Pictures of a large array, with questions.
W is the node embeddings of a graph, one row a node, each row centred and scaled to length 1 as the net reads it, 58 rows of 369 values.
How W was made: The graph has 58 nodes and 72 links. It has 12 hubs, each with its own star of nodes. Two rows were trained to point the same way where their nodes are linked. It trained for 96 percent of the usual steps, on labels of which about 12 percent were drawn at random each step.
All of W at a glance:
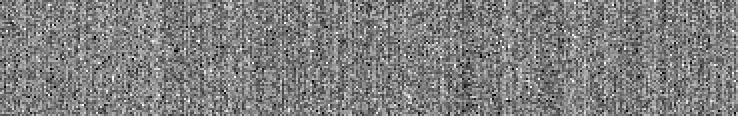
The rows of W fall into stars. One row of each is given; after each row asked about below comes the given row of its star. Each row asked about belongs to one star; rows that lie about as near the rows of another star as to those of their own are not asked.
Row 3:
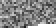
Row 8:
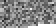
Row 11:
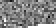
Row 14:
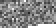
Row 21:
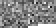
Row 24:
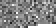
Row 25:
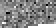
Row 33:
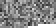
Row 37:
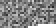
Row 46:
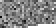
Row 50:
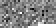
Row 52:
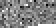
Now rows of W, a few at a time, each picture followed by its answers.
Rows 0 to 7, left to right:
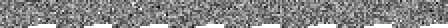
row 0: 46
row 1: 24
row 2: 14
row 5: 50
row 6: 25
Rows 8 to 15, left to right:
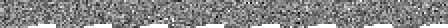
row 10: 3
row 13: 11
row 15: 50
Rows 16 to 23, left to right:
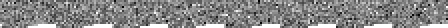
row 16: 3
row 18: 14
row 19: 21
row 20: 50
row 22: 11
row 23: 8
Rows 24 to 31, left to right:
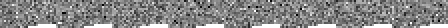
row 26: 8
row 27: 25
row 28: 46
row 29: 11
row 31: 50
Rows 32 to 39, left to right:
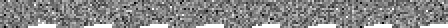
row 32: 25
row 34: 3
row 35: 37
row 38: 37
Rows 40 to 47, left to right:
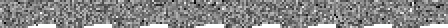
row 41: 46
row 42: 33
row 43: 46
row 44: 14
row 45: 14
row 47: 14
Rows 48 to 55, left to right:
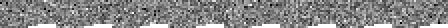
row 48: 11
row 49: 8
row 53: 52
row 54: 46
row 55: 3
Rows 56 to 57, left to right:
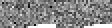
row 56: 8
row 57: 11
